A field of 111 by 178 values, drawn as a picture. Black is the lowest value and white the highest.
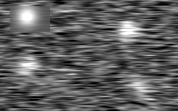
There is no overall slope. The top left is the calmest part. Four bumps rise from the field. An odd patch, calmer than its surroundings, sits in the top left. The ninth with the highest average is the top left. Neither half mirrors the other.
